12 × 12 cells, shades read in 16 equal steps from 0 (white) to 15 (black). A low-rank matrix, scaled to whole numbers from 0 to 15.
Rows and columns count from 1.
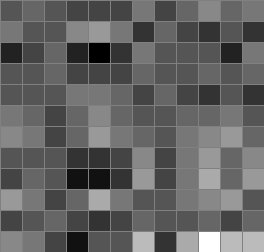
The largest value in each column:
13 11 11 14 15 12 12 12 11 12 13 12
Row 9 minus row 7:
4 1 -1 5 8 4 -3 1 0 -2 3 -3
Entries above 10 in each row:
4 4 6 3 4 1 1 4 5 1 5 3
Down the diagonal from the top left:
10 10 9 11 8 9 9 11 8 7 11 4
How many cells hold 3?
0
